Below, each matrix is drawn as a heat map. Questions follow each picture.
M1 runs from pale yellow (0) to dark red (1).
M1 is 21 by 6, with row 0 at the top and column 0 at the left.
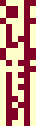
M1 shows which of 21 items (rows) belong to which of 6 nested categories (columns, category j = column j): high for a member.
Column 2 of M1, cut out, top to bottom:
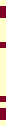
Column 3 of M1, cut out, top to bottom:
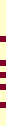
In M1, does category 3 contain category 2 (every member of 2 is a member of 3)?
no
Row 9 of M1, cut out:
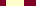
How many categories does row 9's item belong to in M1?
3
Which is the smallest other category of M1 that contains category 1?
4
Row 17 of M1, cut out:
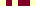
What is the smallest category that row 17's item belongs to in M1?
3
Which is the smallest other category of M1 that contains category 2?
1
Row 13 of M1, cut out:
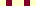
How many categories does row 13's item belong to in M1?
2
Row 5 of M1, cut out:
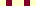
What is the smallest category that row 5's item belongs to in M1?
1
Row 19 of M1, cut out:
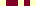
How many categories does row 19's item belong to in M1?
3
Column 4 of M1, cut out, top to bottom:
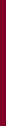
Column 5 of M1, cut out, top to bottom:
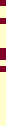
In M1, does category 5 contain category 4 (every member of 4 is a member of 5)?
no
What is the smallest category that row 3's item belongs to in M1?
0
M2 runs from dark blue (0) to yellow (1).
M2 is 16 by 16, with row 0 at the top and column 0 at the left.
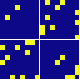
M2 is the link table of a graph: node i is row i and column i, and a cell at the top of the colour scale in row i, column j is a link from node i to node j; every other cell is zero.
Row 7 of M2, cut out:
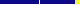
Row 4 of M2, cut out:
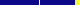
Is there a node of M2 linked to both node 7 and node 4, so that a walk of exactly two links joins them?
yes
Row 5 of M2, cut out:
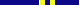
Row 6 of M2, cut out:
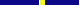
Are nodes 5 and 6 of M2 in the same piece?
yes
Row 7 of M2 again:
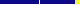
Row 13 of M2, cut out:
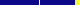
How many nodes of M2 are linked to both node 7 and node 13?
1
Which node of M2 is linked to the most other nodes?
node 15
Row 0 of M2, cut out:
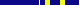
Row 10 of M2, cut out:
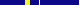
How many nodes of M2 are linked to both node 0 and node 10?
0
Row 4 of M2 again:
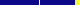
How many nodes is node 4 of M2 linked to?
1
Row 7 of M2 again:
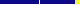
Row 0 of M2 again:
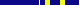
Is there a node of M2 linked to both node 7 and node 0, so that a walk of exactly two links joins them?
no
